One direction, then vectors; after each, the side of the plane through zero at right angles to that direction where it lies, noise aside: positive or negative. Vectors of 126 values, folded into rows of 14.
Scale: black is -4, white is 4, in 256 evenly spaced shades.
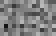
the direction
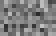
positive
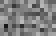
positive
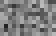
positive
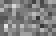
negative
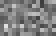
negative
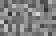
negative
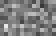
negative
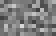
negative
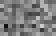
positive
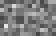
negative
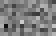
positive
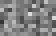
negative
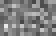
negative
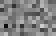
positive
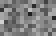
positive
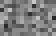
positive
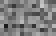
positive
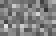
negative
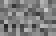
positive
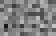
positive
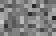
positive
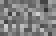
negative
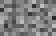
positive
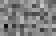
positive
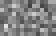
negative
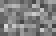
negative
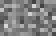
negative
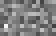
negative
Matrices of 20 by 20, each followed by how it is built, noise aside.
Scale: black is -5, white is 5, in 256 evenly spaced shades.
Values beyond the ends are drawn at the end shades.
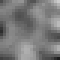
smooth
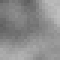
smooth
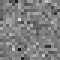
noise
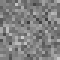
noise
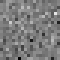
noise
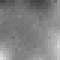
smooth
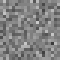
noise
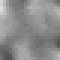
smooth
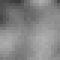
smooth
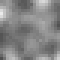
smooth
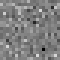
noise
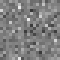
noise
